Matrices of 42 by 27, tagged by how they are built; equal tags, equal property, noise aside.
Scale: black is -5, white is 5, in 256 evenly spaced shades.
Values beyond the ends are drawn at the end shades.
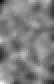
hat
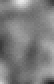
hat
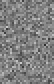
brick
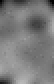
hat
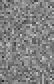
brick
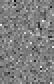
brick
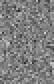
brick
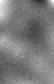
hat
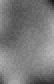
hat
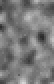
hat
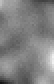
hat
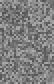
brick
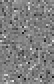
brick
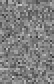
brick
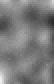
hat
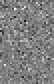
brick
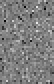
brick
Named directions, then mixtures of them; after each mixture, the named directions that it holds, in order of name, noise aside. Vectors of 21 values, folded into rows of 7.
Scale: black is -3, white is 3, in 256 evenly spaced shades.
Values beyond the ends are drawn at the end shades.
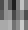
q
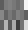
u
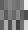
u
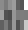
q, u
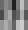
q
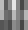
q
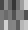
q, u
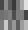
q, u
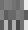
u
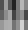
q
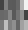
q, u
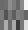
u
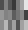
q, u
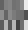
u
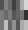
q, u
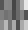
q, u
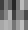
q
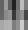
q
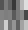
q, u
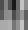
q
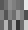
u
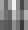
q
